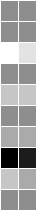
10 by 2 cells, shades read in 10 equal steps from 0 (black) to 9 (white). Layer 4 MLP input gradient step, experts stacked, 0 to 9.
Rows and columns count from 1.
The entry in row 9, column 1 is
7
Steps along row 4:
same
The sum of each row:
10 10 17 10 14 10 12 1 13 10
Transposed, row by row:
5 5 9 5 7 5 6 0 7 5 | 5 5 8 5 7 5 6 1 6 5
